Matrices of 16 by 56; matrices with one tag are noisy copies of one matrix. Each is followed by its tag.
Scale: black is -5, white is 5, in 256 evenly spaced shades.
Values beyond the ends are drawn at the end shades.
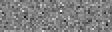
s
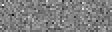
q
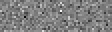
s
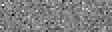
q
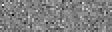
q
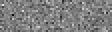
q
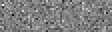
q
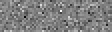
s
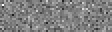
q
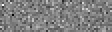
q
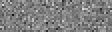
q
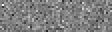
q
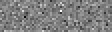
s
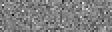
q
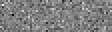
q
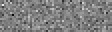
q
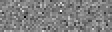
s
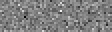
s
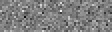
s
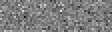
s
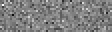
q
